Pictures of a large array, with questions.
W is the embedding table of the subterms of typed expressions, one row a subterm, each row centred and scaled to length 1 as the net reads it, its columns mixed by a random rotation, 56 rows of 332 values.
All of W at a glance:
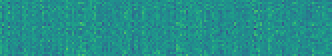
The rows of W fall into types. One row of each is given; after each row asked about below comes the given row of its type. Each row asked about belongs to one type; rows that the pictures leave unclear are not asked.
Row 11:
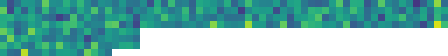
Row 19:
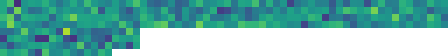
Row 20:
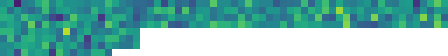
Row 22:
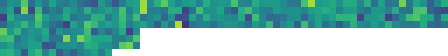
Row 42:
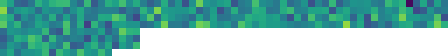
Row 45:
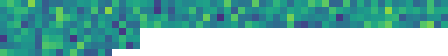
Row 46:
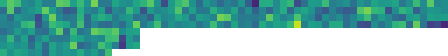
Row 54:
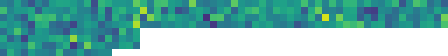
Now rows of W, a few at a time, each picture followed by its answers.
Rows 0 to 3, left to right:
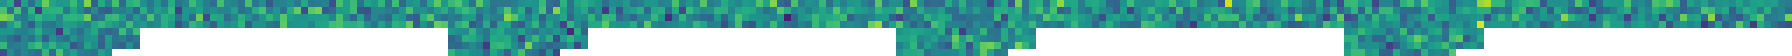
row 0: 54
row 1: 45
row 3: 46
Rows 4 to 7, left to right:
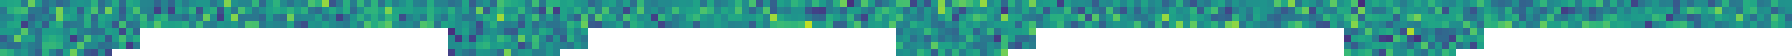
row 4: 45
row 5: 54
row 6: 46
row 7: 19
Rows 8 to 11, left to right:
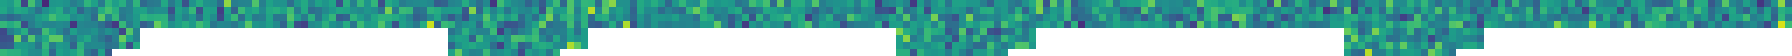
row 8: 45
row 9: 22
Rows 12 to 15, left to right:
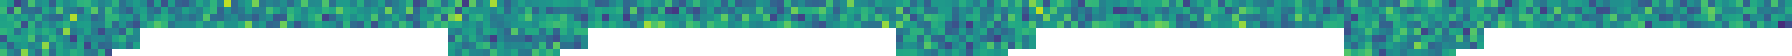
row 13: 19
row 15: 46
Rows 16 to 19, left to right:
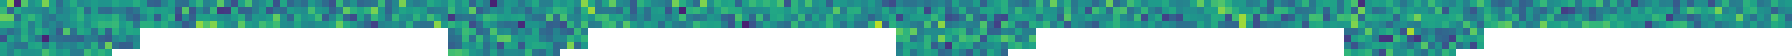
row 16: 19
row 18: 20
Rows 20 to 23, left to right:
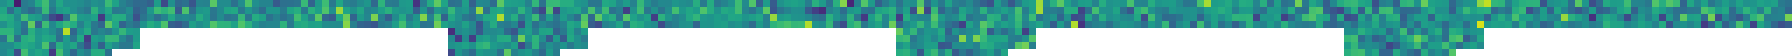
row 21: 54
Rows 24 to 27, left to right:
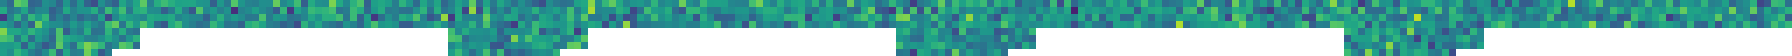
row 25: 22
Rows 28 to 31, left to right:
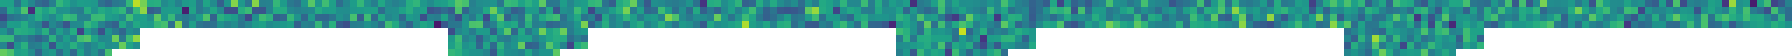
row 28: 22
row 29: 46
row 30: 20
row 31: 42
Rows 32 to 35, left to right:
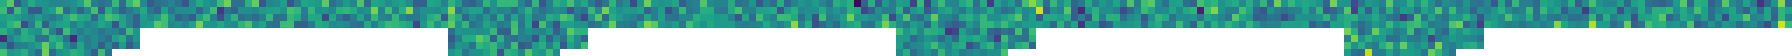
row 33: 42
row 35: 11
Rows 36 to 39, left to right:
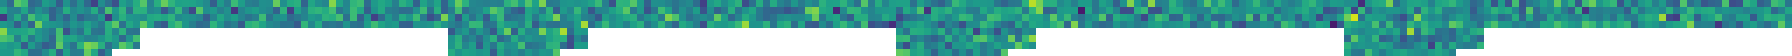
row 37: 46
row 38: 22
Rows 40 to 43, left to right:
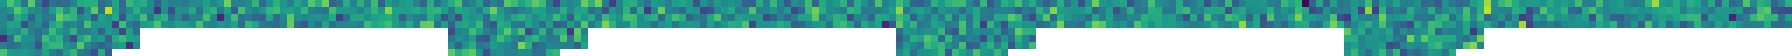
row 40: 45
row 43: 22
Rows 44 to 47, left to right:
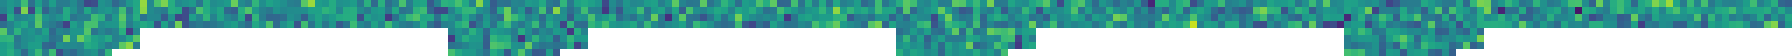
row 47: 45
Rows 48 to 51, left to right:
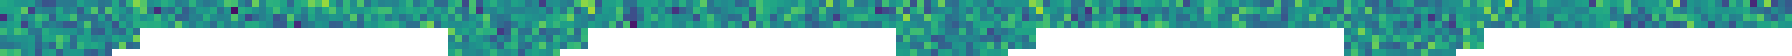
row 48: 45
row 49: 22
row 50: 19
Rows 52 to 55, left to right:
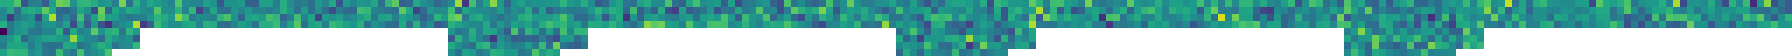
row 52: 46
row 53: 19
